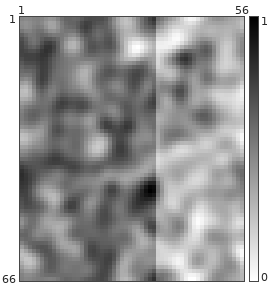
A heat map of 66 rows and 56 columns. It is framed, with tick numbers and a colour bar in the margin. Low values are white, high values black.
A vertical seam about 60% of the way across splits the table, and the left part is higher. The texture is blotchy. The ninth with the lowest average is the bottom right. There are no lone odd cells.
